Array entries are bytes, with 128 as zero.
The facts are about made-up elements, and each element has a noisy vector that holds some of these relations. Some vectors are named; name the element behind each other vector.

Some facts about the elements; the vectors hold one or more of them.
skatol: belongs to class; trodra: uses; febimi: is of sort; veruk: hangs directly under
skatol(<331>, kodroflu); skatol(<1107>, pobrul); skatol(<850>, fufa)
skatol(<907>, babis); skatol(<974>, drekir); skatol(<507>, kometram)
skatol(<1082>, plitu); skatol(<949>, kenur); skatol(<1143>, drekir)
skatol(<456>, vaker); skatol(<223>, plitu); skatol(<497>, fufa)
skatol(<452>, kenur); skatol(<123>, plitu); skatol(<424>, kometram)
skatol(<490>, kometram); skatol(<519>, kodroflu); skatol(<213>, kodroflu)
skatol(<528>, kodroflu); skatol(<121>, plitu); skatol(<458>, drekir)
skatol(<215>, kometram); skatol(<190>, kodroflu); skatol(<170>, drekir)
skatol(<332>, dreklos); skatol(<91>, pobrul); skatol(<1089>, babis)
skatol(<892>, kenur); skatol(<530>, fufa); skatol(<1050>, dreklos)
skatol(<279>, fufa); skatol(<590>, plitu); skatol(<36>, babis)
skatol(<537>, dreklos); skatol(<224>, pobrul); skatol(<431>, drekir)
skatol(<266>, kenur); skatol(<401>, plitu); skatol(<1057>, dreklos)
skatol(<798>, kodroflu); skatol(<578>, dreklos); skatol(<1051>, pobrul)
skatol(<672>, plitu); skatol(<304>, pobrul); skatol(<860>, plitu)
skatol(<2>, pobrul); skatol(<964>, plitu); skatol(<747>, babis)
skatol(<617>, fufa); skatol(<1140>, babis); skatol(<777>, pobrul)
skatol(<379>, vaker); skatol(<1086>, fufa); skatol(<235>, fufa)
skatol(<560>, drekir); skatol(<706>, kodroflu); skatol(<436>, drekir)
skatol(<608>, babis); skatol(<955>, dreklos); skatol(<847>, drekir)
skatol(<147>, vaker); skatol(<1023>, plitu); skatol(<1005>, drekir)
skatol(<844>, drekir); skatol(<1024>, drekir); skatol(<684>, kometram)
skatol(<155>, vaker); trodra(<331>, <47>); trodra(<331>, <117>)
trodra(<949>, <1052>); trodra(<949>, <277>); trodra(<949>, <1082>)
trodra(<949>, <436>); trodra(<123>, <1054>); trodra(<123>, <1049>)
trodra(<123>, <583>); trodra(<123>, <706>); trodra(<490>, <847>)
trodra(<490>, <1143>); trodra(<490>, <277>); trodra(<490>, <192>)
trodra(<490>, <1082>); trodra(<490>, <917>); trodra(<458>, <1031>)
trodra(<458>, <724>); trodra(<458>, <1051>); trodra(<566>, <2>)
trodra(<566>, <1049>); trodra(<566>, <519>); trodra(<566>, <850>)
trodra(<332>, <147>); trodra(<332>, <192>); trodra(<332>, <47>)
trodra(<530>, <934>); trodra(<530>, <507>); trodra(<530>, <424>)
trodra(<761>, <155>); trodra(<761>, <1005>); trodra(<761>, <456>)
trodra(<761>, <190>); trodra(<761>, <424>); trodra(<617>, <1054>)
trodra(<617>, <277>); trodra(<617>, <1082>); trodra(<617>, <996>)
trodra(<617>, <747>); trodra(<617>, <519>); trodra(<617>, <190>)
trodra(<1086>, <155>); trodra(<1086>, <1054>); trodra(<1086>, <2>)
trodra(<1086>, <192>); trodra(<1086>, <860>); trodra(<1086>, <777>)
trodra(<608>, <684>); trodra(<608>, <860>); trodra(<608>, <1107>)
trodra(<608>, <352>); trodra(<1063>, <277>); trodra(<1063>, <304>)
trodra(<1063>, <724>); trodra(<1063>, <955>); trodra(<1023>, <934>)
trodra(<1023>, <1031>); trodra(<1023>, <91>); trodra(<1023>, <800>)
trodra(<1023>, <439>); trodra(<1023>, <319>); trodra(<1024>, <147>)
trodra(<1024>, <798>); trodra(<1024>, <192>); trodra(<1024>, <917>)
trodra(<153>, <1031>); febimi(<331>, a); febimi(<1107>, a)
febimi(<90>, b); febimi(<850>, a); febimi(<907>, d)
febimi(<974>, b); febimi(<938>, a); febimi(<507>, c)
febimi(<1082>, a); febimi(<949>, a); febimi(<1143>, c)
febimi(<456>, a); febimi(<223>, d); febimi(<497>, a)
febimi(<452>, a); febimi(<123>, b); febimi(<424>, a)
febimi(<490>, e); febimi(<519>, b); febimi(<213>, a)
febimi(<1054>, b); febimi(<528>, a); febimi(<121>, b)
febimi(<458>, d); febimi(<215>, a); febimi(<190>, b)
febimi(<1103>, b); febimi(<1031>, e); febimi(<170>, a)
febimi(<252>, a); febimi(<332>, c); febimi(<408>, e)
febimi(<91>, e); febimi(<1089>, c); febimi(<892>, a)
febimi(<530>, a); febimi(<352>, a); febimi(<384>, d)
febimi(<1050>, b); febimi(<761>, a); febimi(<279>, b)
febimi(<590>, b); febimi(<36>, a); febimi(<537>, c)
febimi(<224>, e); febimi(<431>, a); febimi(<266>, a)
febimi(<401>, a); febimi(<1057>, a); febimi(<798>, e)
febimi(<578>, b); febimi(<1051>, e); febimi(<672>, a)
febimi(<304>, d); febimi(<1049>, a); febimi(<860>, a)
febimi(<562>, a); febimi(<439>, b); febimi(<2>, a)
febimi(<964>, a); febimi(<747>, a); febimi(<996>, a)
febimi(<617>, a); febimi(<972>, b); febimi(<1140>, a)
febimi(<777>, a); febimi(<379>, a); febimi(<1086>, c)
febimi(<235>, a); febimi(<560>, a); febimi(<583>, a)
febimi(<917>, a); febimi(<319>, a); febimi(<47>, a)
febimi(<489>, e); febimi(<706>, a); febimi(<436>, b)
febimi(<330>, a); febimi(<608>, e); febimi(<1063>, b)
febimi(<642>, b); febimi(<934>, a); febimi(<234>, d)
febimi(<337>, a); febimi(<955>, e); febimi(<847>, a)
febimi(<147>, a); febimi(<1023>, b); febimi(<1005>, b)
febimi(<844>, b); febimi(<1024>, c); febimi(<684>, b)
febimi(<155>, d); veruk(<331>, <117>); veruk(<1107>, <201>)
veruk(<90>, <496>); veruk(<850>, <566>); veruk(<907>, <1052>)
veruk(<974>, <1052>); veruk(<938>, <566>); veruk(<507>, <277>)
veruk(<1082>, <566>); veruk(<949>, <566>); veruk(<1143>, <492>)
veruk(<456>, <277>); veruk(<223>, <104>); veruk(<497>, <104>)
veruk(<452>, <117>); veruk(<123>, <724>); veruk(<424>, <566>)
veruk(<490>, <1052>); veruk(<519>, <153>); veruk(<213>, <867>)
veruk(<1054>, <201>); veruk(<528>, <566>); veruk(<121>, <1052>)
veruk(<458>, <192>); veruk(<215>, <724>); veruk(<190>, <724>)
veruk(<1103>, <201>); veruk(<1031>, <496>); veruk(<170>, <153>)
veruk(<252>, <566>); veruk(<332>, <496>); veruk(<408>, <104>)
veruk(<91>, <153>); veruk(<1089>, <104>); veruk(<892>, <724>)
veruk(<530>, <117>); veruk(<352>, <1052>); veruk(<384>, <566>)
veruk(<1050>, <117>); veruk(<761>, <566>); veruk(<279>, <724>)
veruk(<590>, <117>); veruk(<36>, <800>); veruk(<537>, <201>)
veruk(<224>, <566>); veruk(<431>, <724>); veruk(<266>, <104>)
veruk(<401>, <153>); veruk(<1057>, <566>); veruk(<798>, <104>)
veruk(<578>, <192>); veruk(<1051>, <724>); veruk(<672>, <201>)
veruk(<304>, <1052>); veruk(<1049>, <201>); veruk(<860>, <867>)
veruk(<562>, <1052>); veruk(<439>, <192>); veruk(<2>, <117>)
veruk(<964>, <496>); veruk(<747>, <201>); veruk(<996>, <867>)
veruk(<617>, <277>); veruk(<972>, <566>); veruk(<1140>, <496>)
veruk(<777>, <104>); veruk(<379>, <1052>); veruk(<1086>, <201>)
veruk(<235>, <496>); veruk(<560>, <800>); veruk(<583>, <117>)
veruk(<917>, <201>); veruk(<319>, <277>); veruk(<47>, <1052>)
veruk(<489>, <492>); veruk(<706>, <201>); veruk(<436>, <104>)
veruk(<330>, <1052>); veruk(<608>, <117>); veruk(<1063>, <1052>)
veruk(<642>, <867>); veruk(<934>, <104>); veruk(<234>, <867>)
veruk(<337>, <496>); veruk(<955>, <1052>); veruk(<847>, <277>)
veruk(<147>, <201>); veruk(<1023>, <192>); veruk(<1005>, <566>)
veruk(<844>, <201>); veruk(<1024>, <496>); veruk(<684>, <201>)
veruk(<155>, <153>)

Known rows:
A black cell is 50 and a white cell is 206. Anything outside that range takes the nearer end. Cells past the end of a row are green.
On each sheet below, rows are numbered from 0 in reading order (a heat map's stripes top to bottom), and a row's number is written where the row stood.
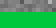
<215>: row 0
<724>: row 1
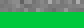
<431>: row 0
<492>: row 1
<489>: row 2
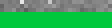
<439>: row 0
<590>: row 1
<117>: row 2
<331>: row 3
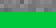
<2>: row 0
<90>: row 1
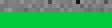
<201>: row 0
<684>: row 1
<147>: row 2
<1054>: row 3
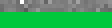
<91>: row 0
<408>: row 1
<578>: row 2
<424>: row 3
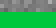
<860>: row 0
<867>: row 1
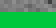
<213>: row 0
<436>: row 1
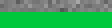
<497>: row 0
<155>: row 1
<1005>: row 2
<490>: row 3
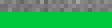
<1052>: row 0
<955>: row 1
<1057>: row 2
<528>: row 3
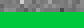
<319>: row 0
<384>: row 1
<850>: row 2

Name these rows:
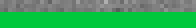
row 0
<235>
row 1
<996>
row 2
<279>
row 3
<1050>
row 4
<190>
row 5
<949>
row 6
<36>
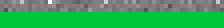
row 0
<566>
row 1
<530>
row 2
<304>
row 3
<458>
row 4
<121>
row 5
<1082>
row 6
<1063>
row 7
<1051>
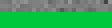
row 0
<456>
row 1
<844>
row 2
<519>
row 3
<777>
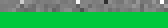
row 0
<507>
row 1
<277>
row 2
<800>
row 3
<917>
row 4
<583>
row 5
<1023>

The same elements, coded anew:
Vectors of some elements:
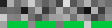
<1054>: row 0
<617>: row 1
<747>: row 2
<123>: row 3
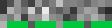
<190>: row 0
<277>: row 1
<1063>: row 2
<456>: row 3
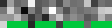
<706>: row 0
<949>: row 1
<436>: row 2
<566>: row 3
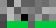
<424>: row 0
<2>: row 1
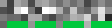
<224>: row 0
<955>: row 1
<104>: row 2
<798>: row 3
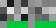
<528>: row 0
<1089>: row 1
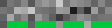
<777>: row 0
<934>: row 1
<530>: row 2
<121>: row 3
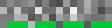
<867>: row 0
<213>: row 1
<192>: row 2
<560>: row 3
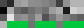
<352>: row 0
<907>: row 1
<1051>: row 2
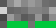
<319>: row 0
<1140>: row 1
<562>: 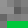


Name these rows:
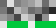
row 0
<537>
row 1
<1086>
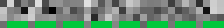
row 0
<917>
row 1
<147>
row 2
<234>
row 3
<1024>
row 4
<1031>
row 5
<974>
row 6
<439>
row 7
<91>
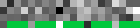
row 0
<972>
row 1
<223>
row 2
<608>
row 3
<47>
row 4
<332>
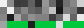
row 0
<331>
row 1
<1005>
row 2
<1107>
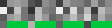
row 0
<800>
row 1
<860>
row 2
<724>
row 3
<1143>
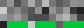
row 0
<847>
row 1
<1023>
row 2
<155>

